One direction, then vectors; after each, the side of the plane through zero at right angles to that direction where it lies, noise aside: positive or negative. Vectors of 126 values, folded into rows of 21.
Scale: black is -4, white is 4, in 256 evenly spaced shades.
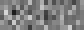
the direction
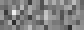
negative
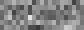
positive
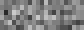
negative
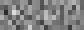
negative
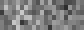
positive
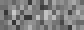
negative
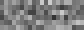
positive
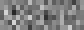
positive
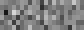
negative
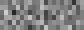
positive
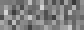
positive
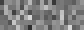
positive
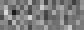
positive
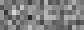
negative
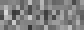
positive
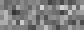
positive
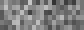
positive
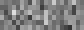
negative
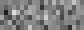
negative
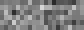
positive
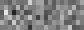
positive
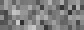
negative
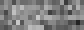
negative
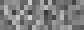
positive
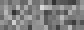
positive
